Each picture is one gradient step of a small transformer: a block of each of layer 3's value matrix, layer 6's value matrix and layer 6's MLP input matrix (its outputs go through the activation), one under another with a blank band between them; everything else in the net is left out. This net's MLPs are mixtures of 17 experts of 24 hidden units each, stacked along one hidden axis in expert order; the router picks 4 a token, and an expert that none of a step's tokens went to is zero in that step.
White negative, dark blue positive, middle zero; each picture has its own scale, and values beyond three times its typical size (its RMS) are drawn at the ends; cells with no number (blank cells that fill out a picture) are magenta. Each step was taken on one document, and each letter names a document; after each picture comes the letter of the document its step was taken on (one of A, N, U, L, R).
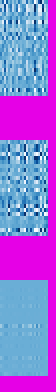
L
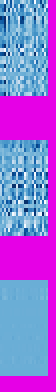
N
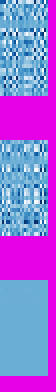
L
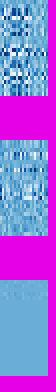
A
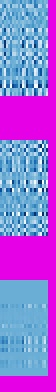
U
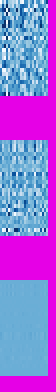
N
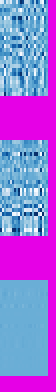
A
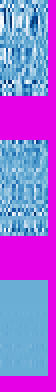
N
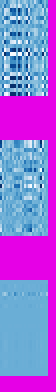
A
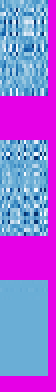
L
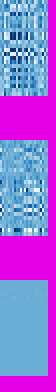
A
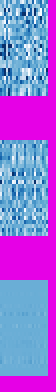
N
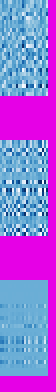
U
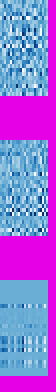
U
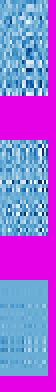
U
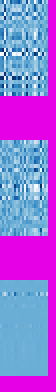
A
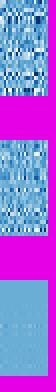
L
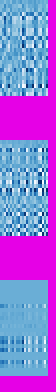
U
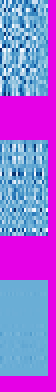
N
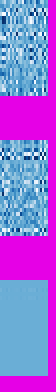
L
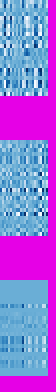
U
